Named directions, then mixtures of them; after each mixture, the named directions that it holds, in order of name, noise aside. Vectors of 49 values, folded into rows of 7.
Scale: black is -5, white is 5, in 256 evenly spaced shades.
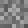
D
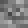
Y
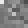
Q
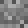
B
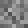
D, Y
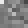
Q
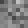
B, Y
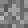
D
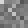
D, Q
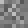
D, Q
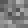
Y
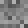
B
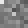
Q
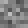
Y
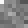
Q, Y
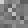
D, Q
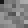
Q, Y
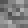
Y
